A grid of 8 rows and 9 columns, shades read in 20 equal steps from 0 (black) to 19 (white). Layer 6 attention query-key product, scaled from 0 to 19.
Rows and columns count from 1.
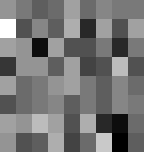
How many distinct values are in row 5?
6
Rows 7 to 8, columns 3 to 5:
14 12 6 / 7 13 5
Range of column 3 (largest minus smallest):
13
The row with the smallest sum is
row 3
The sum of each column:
87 70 68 80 73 61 69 53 68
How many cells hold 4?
1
